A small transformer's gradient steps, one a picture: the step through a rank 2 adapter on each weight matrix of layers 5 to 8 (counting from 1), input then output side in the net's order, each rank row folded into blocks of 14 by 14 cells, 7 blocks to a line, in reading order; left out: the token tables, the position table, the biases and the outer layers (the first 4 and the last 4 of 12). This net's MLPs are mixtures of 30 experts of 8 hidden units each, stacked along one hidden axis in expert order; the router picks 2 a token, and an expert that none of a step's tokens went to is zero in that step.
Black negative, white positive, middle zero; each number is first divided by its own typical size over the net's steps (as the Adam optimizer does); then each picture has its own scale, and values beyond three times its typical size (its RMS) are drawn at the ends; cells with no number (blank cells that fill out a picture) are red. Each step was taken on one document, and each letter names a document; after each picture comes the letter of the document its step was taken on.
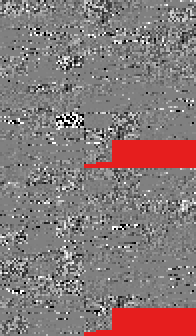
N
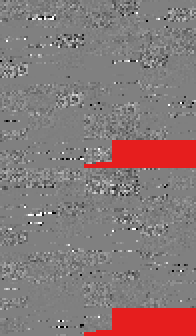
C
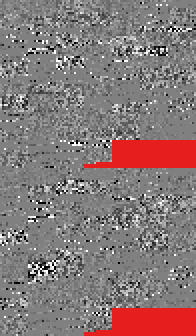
N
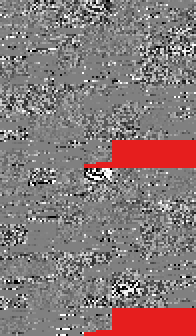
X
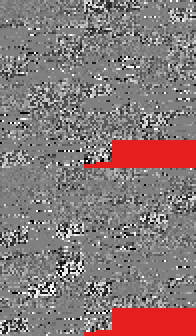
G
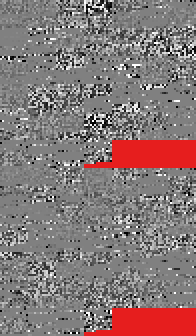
G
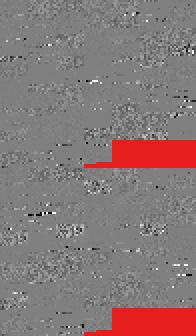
C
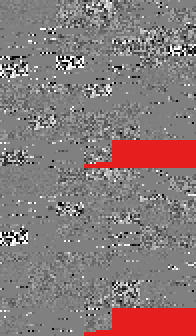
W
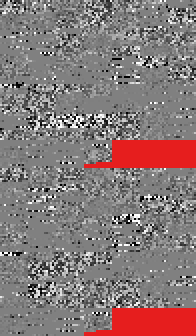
X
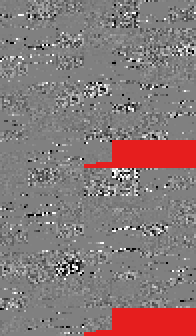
C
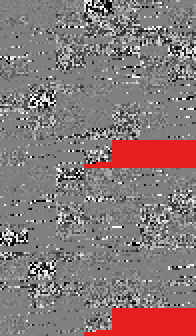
G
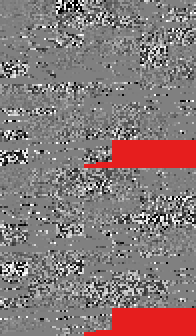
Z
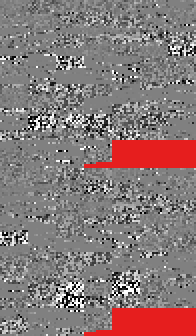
X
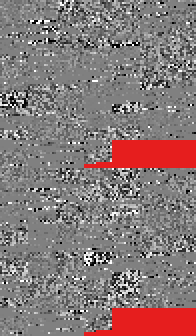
X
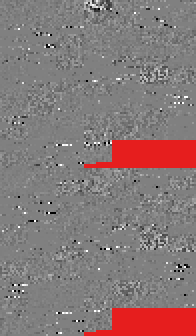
N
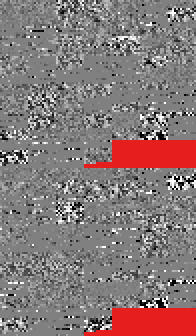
Z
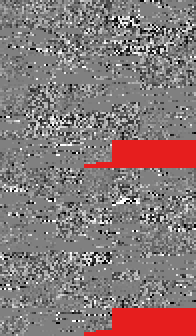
X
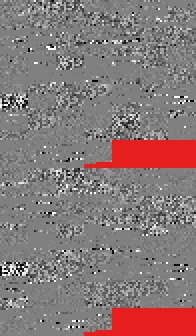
C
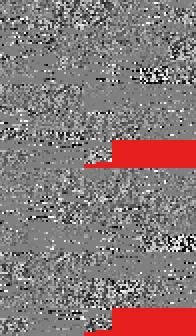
X
